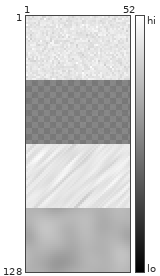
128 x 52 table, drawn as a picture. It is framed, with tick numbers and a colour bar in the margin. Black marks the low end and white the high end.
It is made of 4 by 1 panels. Panel 1,1: very high, fine-grained, faint in contrast. Panel 2,1: middling, checkered, faint in contrast. Panel 3,1: very high, slanting up to the right, faint in contrast. Panel 4,1: high, smooth, faint in contrast.
